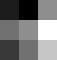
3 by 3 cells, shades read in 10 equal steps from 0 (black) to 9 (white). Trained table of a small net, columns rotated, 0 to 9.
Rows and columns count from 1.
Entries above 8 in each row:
0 1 0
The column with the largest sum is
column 3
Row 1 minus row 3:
-1 -4 -2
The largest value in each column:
4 5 9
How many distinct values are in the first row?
3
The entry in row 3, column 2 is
4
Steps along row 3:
up up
